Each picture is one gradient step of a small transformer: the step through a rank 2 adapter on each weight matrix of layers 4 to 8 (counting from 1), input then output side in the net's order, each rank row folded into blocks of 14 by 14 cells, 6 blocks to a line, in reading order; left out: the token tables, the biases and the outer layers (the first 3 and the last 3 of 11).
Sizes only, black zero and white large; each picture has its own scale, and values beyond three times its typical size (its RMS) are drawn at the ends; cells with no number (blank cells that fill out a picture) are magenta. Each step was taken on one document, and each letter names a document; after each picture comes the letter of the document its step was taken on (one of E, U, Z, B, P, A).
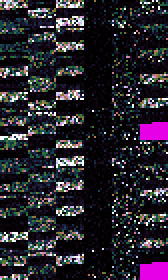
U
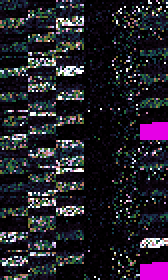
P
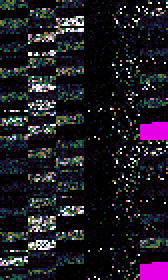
P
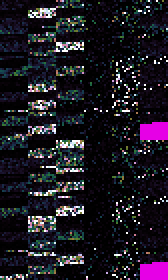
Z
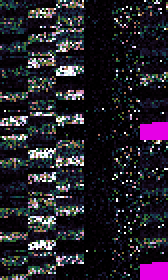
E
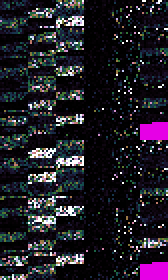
E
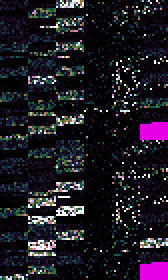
Z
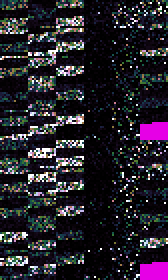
P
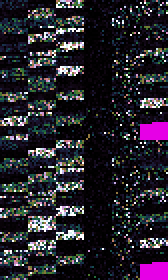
U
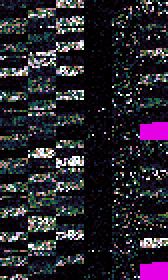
U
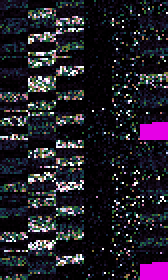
U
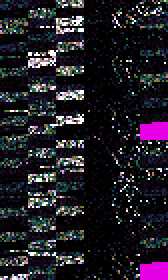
P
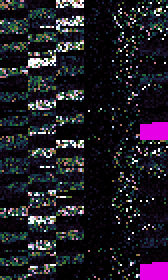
P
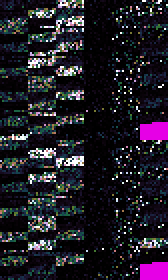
E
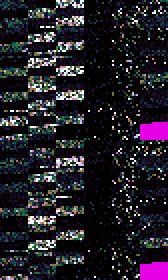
P
